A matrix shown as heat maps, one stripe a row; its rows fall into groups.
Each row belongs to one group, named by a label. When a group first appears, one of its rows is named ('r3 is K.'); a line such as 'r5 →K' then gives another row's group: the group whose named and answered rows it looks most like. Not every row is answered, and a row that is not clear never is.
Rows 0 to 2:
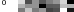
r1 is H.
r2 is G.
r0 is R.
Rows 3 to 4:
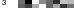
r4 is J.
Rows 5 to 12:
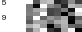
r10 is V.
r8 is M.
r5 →R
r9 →V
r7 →M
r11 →H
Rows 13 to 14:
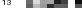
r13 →G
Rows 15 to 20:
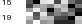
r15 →J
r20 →M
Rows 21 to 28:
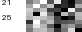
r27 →G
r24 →J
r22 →M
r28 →G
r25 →M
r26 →M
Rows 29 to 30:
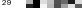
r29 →J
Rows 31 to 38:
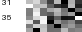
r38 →J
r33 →V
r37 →G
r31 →H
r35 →M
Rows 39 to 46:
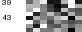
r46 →V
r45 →J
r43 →V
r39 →G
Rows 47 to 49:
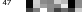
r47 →V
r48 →V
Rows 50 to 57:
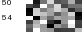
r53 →G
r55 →G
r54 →R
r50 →R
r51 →J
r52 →V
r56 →H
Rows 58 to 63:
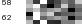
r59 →H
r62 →V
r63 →J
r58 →J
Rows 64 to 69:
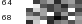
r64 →R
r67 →J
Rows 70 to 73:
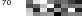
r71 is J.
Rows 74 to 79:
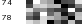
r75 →M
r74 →M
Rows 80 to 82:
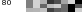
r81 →V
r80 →G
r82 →M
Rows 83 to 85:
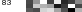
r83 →M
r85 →J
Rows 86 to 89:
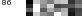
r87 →M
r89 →V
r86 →V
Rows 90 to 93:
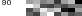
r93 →J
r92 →M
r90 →G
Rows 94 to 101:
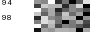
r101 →V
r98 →V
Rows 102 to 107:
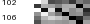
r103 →V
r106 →M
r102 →H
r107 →V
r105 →G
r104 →R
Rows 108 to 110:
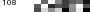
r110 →G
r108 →R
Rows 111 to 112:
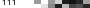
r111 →M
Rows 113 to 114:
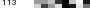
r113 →G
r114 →R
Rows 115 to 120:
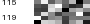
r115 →V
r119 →R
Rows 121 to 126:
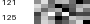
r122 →H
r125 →H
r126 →G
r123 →R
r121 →V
